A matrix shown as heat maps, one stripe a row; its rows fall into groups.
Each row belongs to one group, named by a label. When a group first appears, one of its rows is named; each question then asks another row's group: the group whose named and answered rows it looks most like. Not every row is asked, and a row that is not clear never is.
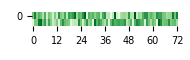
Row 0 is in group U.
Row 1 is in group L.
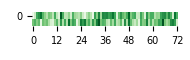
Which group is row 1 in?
U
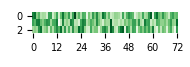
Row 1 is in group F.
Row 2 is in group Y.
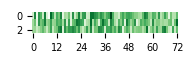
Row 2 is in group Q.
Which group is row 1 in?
Y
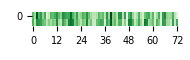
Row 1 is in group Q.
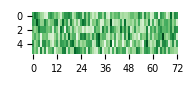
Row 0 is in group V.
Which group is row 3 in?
U
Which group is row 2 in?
L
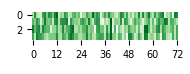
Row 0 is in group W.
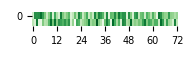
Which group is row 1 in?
W
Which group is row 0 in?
L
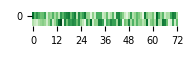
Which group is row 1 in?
Q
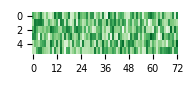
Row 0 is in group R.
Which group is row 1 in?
L
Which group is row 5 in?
L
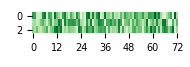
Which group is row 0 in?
W
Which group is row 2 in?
R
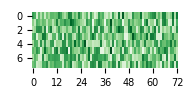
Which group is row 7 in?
R
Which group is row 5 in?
F
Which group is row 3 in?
R
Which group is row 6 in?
W
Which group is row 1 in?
Q
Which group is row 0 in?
R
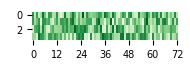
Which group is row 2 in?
V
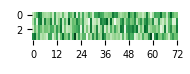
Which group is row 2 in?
Y
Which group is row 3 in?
U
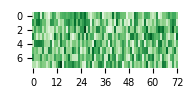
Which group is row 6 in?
R
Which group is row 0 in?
V
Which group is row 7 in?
Q
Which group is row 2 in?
U
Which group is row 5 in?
W
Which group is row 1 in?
V
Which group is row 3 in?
R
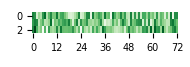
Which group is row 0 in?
W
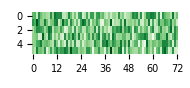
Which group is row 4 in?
L
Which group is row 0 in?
R
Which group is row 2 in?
L
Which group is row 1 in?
F
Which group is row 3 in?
W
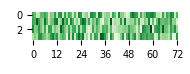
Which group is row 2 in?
U
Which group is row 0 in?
R
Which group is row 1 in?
F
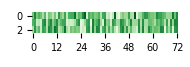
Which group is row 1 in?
W
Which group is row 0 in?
U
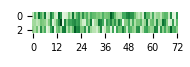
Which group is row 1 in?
Q
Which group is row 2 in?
V
